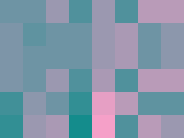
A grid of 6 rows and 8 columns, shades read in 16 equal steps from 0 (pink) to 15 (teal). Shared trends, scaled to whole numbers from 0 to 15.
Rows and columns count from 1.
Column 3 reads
6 9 9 6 9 5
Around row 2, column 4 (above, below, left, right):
11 9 9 6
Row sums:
60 63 62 58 66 60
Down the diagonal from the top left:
9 10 9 11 1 11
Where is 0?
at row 6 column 5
